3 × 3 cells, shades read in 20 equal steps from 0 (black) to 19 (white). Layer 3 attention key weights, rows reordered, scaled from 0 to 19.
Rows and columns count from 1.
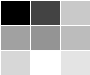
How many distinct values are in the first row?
3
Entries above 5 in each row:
1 3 3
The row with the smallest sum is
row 1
